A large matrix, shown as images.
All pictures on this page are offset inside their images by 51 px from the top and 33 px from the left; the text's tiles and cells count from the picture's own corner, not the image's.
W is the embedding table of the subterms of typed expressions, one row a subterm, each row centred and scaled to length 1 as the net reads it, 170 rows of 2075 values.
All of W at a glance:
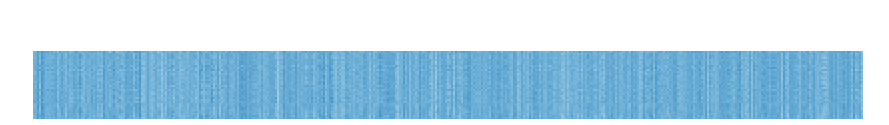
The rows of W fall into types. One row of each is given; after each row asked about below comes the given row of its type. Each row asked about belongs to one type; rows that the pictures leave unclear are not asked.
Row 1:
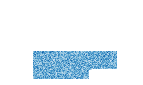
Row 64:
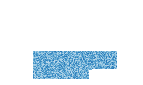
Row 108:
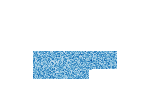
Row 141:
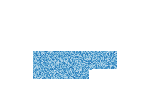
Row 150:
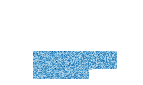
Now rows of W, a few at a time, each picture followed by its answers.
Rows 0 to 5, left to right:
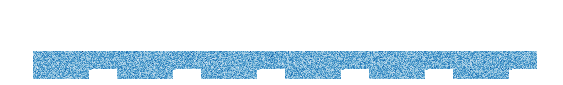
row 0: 141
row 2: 108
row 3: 141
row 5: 150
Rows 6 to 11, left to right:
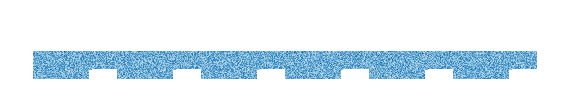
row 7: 141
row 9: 1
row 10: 141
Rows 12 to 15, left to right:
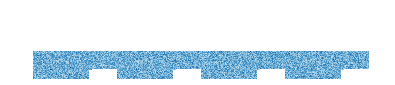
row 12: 64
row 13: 108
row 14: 1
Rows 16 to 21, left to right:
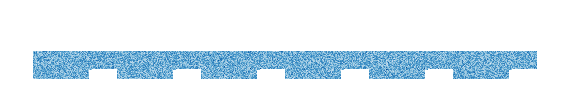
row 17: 64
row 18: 64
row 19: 141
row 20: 150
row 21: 108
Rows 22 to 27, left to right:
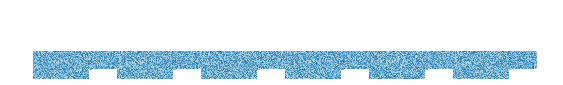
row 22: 141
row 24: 1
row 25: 64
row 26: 108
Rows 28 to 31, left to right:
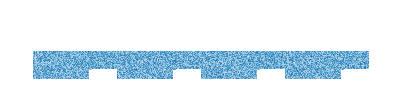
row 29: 64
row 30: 108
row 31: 141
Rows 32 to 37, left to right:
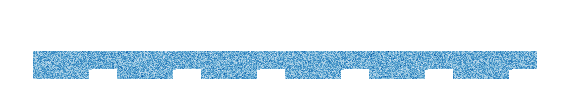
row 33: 1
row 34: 150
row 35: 1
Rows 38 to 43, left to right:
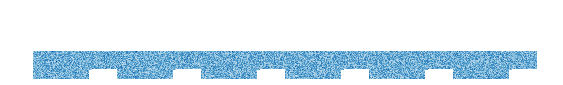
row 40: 64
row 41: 64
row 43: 108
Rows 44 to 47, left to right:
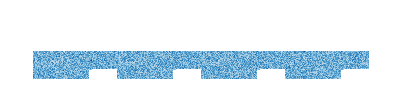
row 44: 108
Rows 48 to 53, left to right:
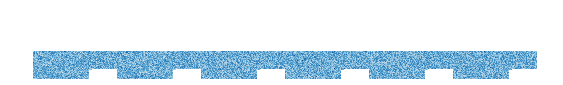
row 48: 150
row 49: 150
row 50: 141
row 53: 64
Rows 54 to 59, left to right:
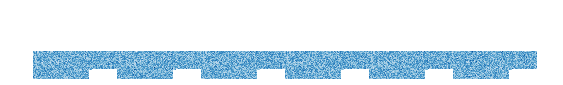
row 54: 141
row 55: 150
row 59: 64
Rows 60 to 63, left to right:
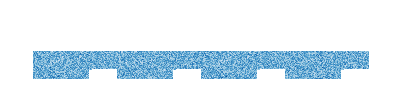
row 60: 108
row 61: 141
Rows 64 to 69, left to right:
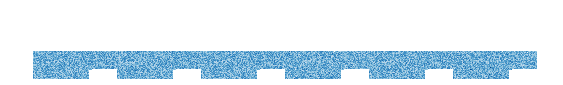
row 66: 64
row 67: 108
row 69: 64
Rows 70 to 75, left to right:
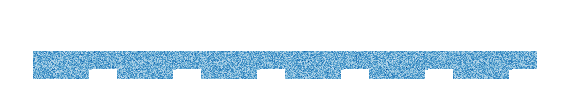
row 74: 150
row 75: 64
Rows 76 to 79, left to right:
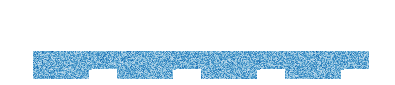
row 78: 64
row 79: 64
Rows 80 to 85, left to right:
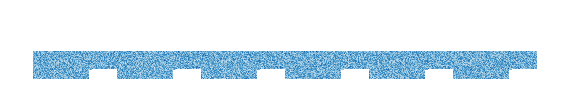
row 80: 141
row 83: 150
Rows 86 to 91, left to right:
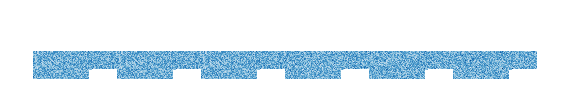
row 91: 64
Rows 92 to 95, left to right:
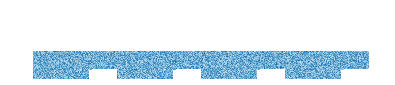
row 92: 141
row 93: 64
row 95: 150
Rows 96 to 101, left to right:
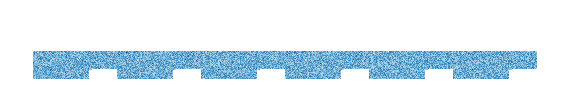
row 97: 1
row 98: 150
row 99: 1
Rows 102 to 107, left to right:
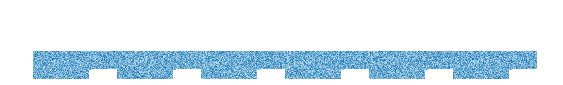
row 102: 108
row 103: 108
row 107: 108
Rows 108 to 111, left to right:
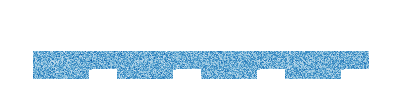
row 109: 108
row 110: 1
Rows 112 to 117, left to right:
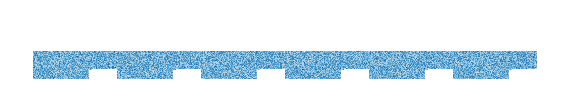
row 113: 64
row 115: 150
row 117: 108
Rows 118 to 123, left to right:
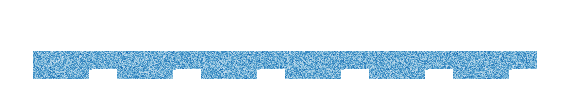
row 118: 108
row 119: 108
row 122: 141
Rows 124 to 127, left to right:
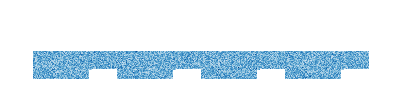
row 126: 150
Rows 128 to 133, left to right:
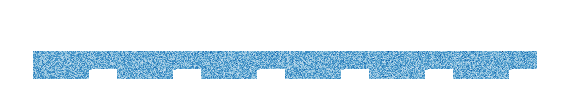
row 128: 108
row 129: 141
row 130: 1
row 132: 64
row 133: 1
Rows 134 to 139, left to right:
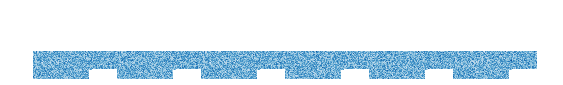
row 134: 141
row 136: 141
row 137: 64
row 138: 1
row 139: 108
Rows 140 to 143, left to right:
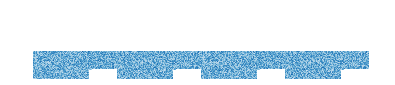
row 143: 141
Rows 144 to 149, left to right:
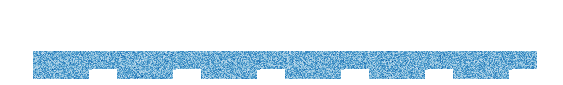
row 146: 64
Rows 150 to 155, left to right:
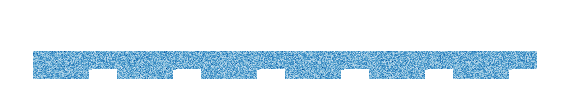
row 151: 64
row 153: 64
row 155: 150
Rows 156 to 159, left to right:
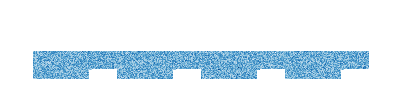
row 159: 141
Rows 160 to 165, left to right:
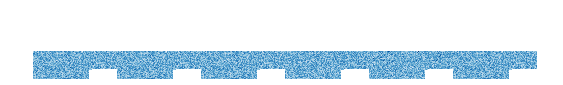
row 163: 64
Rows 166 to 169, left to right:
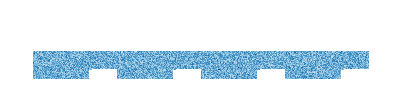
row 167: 141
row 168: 64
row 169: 108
